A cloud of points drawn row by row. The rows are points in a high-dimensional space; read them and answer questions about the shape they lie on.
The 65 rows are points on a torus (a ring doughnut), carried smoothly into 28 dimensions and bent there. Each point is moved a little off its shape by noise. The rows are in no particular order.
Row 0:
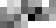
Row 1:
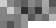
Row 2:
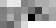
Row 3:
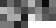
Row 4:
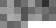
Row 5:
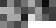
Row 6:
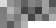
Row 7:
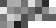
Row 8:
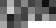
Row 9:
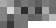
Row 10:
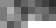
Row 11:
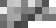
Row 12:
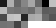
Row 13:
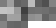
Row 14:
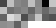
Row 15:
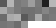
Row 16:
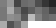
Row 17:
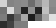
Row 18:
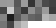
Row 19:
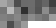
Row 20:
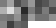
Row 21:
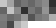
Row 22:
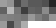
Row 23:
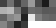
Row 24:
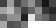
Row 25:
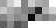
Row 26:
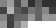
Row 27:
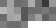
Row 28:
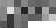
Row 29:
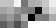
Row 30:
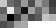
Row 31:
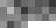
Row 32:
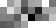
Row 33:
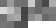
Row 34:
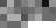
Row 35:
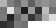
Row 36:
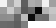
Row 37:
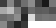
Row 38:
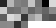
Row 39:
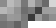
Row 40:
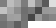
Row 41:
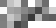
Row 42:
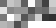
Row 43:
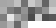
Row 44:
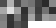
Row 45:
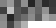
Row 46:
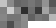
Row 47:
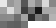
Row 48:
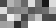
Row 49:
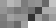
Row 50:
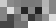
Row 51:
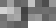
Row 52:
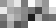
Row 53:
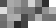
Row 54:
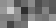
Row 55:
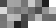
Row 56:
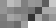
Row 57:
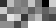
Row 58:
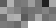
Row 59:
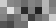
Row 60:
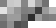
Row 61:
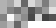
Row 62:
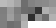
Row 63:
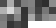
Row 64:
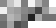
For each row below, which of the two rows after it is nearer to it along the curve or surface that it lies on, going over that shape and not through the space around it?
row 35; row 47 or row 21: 47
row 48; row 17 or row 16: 16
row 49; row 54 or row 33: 33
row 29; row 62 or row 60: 60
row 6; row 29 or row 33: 29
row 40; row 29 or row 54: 29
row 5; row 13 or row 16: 16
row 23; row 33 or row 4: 33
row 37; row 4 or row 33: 33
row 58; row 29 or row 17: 29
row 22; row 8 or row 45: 45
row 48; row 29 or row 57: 57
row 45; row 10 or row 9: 10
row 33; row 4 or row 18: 4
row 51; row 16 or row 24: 16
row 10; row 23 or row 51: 51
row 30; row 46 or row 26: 26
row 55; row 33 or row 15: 33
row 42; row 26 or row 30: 26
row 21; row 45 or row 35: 45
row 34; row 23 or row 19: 19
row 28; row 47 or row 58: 47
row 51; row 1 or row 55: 55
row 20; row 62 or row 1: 1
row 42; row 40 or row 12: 12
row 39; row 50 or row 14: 14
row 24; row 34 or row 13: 34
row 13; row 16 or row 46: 16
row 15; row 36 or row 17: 36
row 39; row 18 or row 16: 16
